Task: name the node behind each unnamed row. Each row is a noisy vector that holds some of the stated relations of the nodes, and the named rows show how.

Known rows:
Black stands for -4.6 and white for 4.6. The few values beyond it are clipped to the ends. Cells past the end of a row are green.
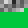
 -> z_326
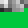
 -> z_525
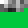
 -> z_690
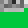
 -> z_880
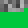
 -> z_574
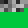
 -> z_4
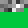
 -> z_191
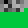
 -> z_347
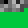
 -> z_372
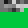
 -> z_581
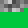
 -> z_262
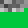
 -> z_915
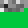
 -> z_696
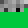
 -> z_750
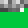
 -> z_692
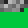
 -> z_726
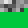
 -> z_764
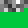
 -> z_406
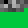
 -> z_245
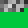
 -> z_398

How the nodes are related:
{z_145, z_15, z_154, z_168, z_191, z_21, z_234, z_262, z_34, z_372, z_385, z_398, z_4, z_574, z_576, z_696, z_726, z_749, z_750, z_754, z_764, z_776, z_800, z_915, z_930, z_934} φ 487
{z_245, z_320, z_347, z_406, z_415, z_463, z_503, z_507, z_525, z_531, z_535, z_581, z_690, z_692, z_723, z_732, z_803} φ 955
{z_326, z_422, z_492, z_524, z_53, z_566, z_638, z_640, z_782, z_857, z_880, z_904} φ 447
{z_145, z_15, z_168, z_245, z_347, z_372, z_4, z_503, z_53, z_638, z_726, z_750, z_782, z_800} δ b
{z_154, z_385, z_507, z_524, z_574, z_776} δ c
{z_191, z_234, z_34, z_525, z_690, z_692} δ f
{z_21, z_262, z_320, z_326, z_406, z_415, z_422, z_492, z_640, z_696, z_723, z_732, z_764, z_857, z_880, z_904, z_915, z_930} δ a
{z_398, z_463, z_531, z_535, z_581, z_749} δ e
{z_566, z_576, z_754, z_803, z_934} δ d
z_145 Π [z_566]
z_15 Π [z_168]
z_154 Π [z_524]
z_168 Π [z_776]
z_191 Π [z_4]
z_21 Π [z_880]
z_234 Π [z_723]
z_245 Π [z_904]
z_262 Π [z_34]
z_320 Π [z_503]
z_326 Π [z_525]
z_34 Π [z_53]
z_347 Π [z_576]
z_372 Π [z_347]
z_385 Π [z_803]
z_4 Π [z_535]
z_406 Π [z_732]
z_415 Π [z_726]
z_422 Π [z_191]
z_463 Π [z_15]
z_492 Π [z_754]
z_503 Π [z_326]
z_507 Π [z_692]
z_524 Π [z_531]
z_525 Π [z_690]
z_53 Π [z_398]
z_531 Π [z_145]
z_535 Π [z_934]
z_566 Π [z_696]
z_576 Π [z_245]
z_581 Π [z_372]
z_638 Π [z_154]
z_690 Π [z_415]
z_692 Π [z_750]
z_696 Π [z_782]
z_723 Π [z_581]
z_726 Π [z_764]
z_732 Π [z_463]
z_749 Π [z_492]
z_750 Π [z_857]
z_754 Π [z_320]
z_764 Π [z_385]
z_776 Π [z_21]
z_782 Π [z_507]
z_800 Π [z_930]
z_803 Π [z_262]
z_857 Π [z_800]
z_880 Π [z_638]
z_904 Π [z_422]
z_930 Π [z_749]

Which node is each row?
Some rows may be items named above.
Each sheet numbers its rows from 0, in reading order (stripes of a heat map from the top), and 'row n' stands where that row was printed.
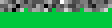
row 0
z_507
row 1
z_776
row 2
z_754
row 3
z_723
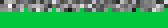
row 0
z_749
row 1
z_782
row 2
z_535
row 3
z_503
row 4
z_726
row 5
z_234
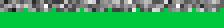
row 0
z_535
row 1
z_422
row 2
z_503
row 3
z_764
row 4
z_692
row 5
z_34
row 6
z_749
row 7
z_21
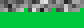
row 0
z_723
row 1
z_463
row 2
z_524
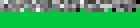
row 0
z_857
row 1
z_566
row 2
z_53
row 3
z_581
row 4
z_803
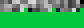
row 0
z_531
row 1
z_525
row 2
z_385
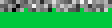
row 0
z_507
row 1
z_53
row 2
z_638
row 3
z_930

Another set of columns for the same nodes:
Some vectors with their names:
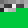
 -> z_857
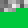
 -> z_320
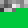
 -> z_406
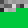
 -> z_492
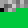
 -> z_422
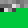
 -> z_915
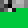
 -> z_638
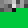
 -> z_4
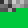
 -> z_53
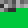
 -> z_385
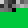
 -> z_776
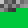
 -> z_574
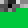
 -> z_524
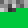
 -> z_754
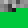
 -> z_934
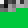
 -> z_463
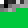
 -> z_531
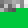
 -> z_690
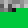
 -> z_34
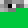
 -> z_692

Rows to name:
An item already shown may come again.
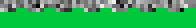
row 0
z_754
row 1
z_782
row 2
z_385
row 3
z_803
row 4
z_507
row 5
z_234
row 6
z_726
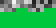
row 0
z_503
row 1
z_749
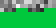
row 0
z_803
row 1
z_191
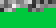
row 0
z_723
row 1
z_398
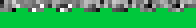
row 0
z_726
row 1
z_930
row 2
z_696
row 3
z_576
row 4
z_576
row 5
z_566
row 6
z_782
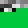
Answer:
z_21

